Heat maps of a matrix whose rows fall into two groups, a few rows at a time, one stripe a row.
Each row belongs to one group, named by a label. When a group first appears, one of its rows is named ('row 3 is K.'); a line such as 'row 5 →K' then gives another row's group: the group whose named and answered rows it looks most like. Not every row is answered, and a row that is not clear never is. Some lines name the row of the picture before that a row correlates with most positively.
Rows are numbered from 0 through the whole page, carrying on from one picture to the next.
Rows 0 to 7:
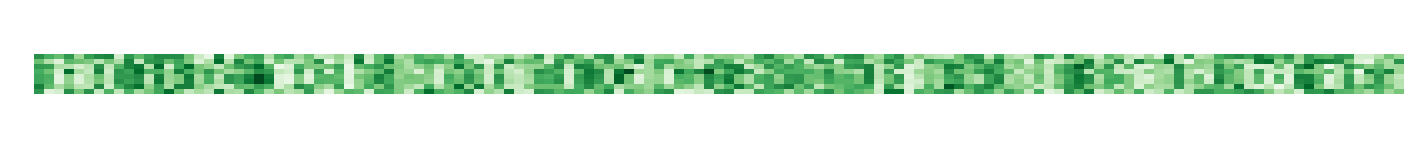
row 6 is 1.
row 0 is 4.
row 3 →1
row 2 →1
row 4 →1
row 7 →4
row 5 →1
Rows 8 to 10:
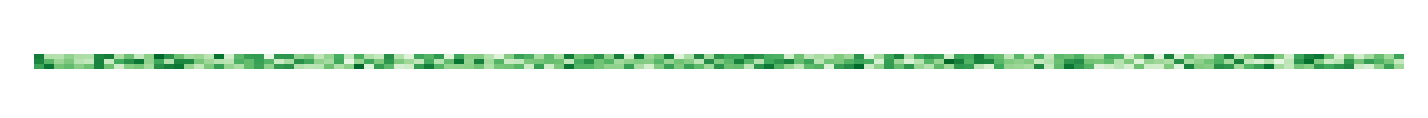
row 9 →1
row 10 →4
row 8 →4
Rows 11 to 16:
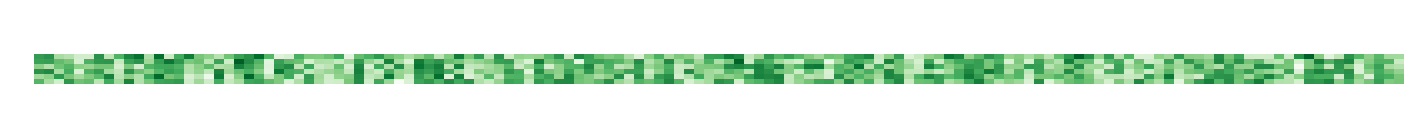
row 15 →4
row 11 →1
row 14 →4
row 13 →4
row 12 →4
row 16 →4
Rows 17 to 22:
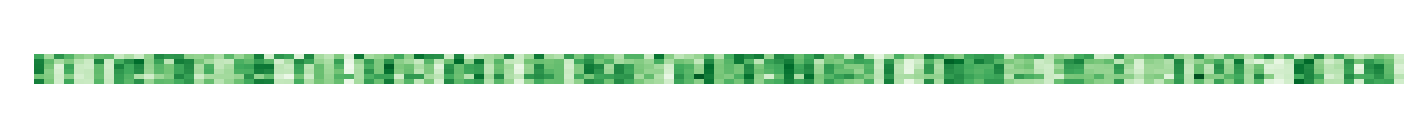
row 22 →1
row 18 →1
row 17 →4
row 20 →1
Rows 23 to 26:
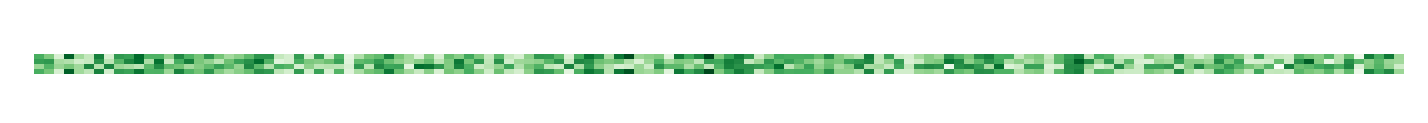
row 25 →4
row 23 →1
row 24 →1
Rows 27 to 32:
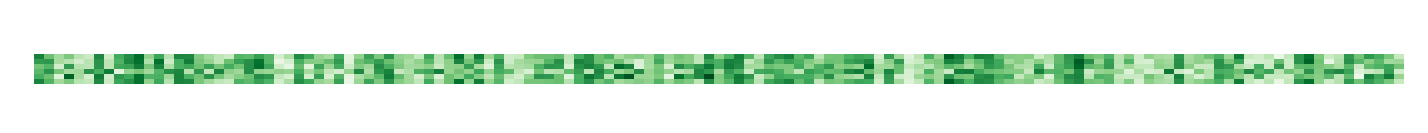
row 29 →1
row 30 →4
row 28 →1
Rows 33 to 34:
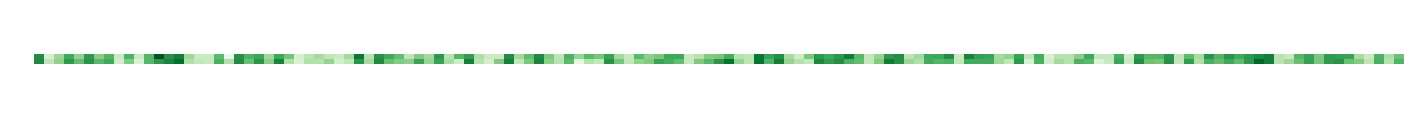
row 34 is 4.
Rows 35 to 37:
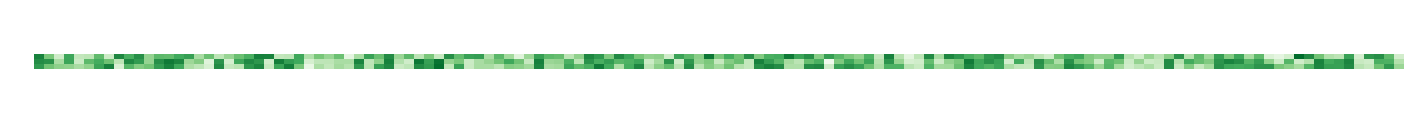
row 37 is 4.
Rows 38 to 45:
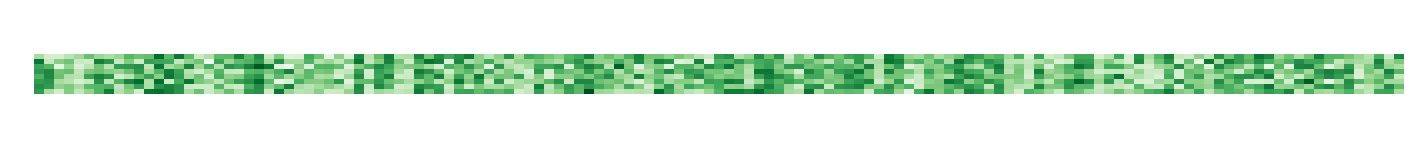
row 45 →4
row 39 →4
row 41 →4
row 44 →4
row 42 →4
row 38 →4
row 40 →1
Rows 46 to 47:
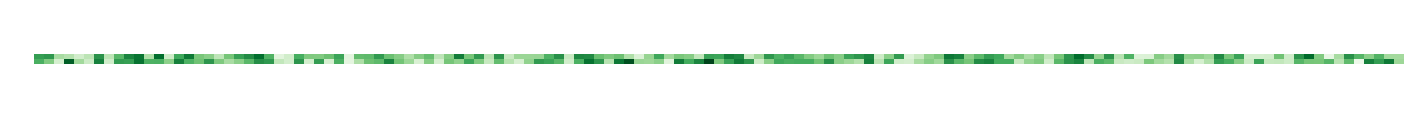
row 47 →1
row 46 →1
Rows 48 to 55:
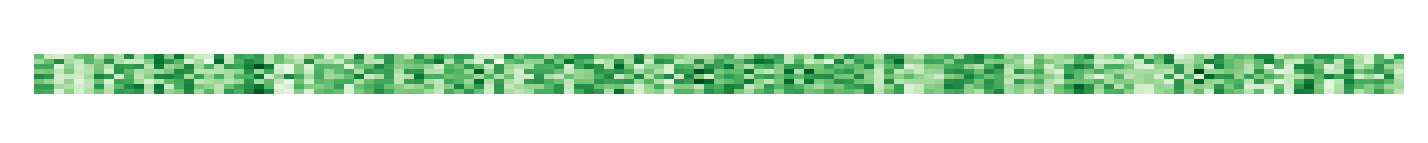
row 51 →1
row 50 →1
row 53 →1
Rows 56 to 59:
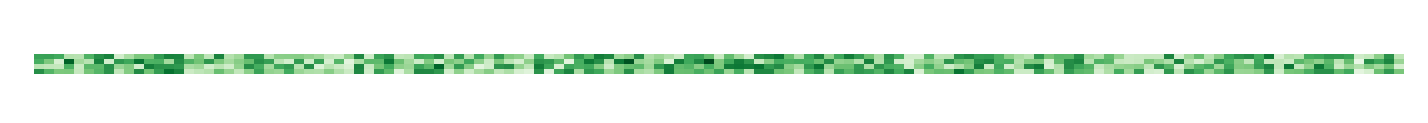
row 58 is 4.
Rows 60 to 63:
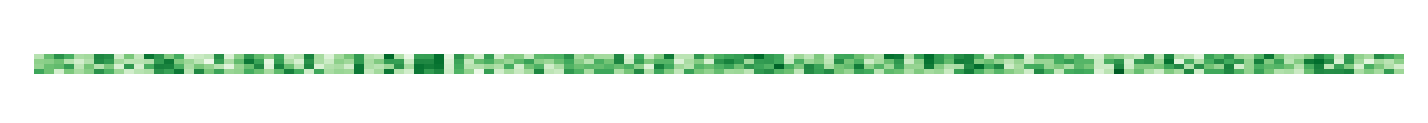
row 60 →4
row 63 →4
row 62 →4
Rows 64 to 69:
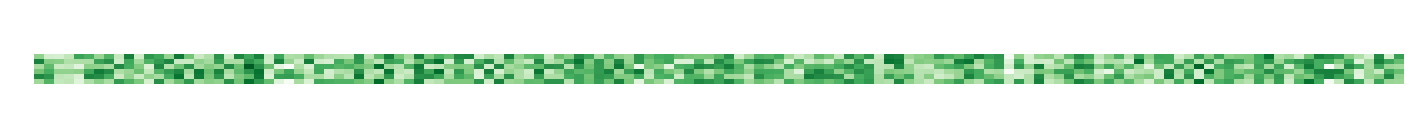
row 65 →4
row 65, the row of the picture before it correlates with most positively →61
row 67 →4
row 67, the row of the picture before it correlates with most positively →63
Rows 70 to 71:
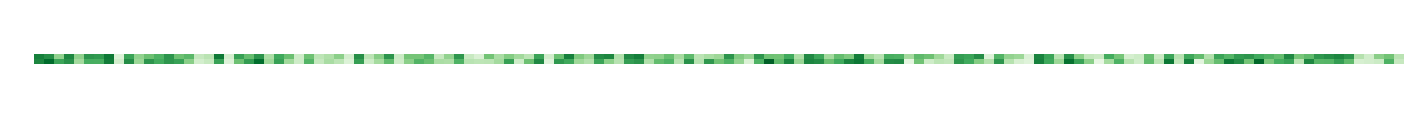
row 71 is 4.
